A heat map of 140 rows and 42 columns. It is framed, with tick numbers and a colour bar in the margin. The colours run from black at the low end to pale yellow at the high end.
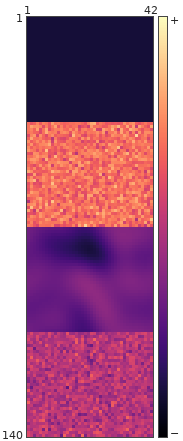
The table splits into 4 rows of 1 panel. Panel 1,1: very low, flat. Panel 2,1: high, fine-grained. Panel 3,1: low, smooth. Panel 4,1: middling, fine-grained.
